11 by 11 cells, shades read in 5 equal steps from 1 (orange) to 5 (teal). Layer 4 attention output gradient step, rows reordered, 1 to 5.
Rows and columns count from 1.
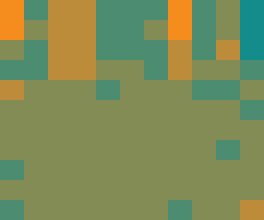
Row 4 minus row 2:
3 1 0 0 -1 -1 1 1 -1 0 -1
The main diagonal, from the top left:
1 3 2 2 4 3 3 3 3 3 2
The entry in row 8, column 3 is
3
